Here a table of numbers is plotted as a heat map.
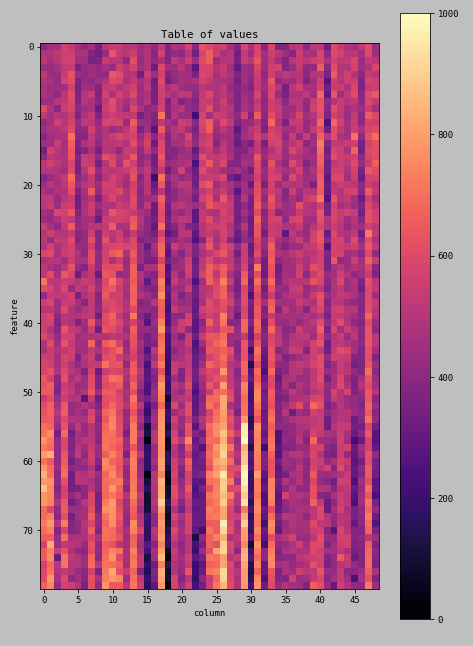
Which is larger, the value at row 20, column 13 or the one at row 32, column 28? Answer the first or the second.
the first
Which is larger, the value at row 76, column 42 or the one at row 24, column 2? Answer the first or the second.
the second
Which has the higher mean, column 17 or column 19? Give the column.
17
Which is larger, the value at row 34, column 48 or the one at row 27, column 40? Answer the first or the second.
the second
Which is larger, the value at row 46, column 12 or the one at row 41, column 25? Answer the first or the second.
the second
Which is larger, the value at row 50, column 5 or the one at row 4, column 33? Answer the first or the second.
the second
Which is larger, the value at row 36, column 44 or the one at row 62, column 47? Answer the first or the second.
the second
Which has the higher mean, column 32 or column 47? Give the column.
47
